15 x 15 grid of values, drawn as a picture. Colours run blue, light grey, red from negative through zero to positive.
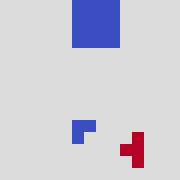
Odd patch: lower, in the top middle. Ninth with the lowest average: top middle. Ninth with the highest average: bottom right.
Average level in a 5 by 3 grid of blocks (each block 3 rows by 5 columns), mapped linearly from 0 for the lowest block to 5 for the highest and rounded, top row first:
4 0 4
4 3 4
4 4 4
4 3 4
4 4 5
